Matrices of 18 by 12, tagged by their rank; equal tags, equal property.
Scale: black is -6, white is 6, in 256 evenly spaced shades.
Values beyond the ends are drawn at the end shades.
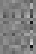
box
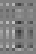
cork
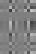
cork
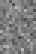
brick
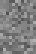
brick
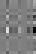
cork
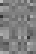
box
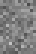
brick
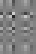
cork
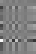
cork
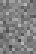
brick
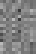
box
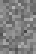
brick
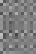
box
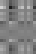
cork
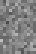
brick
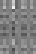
box
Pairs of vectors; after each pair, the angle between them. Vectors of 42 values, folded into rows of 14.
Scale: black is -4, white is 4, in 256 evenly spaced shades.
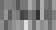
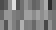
orthogonal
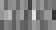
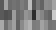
nearly opposite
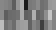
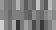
partly aligned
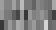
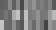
nearly opposite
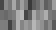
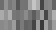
partly opposed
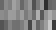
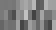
partly opposed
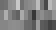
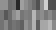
nearly opposite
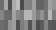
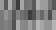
nearly opposite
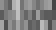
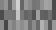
nearly parallel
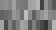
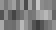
partly aligned
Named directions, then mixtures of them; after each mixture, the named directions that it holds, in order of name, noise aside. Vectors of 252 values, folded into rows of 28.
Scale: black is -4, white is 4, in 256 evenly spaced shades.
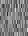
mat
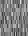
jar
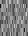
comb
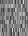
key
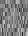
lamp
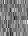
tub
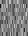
comb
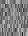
lamp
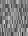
lamp, mat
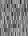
jar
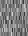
jar, key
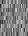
comb, key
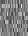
key, mat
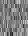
lamp, tub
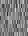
mat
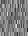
mat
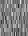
jar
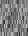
lamp, mat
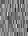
mat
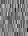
mat
